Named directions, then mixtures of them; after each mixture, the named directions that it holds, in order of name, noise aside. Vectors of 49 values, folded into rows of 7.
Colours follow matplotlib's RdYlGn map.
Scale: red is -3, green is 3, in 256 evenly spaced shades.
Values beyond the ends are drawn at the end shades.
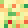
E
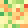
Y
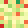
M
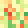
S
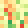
S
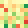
E, S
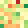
M, Y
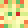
E, M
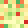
E, M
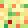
E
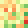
E, S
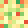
E, M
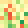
S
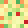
E, M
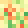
S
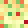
E, M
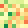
E, Y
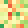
M, S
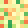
M, S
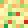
E, M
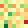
E, Y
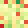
M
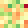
M, Y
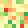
S, Y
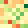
E, Y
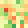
S, Y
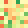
M, S
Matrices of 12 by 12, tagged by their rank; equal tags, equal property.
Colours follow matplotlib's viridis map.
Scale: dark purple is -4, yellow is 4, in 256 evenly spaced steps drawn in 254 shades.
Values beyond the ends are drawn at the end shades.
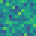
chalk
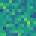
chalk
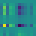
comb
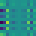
comb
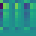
comb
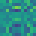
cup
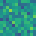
chalk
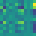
cup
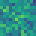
chalk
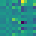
cup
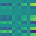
comb
